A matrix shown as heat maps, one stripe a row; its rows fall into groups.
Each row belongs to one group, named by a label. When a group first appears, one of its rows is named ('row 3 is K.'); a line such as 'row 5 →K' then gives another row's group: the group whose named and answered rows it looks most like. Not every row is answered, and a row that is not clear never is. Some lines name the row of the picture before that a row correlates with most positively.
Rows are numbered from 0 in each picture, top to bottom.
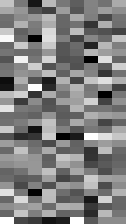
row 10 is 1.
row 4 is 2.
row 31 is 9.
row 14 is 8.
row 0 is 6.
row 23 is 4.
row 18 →6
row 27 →6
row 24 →1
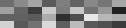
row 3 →2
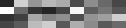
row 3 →1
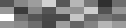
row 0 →1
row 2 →9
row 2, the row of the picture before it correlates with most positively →1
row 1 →8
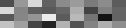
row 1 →9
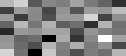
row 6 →2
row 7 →6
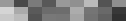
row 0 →8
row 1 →9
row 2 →9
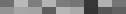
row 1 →4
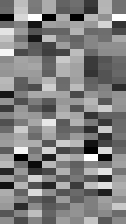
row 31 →8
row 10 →4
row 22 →8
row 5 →6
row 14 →8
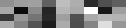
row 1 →8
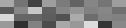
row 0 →6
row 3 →8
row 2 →9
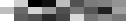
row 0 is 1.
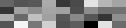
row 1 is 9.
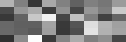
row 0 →6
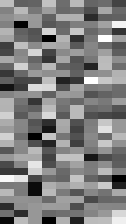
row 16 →2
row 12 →1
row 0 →2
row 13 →4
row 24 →1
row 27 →6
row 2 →4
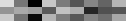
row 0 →6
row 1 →4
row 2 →6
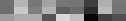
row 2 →4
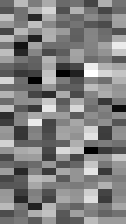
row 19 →8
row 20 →9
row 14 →1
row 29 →6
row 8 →2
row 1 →1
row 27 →8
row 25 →1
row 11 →6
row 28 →8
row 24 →8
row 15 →2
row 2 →6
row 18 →8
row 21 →4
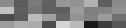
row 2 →1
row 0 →8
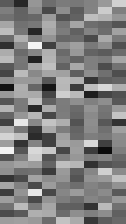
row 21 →2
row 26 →6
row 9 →1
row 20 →8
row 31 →4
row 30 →1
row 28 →6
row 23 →4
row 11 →4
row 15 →6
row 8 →6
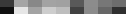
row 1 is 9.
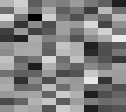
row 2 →6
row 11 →8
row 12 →2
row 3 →8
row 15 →4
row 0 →9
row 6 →4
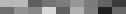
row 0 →9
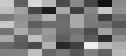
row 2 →1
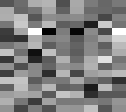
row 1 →2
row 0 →1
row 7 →6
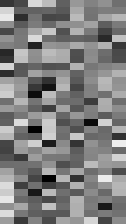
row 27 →6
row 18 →6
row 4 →1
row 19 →2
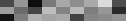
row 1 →2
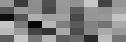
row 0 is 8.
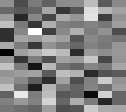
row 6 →6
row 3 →6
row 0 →8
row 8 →8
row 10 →4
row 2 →8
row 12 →6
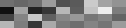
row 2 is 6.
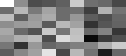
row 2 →2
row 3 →4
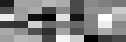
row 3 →1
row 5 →4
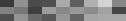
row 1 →2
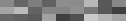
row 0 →8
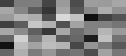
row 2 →4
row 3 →1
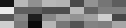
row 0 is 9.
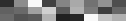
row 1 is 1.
